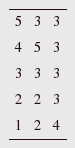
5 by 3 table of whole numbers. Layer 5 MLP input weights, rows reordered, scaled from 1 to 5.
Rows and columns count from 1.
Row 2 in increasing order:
3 4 5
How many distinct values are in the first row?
2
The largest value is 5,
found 2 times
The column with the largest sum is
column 3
